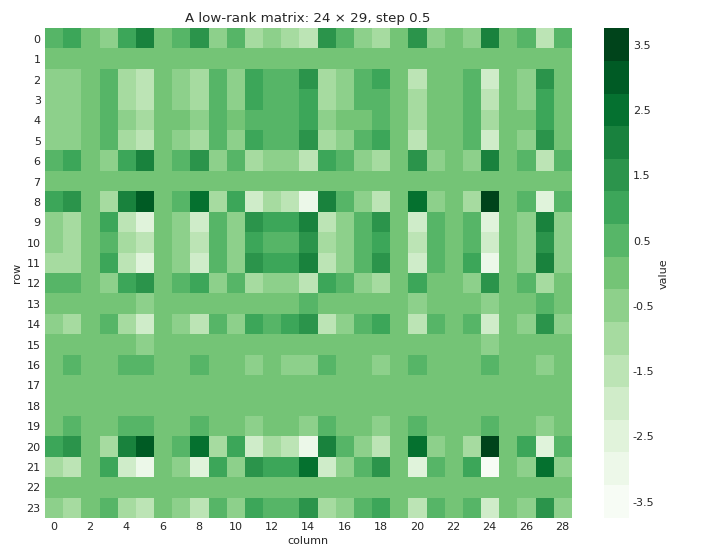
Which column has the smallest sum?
24
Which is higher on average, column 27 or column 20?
column 27
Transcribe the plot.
Title: A low-rank matrix: 24 × 29, step 0.5
x-axis: column, ticks 0 2 4 6 8 10 12 14 16 18 20 22 24 26 28
y-axis: row, ticks 0 1 2 3 4 5 6 7 8 9 10 11 12 13 14 15 16 17 18 19 20 21 22 23 (0 at the top)
Colour bar: value, ticks -3.5 -2.5 -1.5 -0.5 0.5 1.5 2.5 3.5
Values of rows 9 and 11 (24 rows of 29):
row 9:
-0.5 -1 0 1 -1.5 -2.5 0 -0.5 -2 0.5 -0.5 1.5 1 1 2 -1.5 -0.5 0.5 1.5 0 -2 0.5 0 0.5 -2.5 0 -0.5 2 -0.5
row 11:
-1 -1 0 1 -1.5 -2.5 0 -0.5 -2 0.5 -0.5 1.5 1 1 2 -1.5 -0.5 0.5 1.5 0 -2 0.5 0 1 -3 0 -0.5 2 -0.5
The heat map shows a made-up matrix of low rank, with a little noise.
